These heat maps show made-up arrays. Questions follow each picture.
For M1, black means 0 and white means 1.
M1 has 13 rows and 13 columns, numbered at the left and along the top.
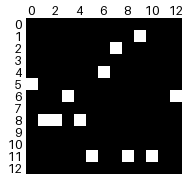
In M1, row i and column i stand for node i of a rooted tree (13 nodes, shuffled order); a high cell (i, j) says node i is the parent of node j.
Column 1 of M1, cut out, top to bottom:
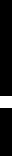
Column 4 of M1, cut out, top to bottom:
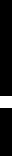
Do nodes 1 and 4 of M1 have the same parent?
yes
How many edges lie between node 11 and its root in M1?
0
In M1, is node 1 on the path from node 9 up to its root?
yes
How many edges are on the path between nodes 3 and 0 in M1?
6
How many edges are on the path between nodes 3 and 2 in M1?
4
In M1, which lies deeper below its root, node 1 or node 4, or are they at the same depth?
the same depth
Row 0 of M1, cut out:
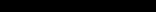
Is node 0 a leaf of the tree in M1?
yes
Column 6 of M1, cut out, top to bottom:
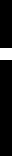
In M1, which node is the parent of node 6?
4
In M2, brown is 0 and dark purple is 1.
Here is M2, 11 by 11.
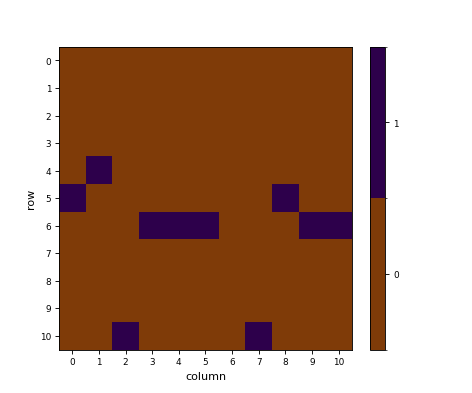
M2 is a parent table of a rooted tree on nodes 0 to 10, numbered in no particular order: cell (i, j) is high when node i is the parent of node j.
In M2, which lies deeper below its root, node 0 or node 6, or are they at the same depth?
node 0
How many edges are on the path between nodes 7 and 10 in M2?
1
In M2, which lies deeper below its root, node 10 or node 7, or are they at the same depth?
node 7
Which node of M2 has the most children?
6
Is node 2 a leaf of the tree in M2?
yes
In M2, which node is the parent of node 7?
10
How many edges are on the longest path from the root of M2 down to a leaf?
2
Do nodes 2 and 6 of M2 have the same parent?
no
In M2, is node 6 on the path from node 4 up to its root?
yes
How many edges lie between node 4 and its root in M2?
1
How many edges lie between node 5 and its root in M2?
1
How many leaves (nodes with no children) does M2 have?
7
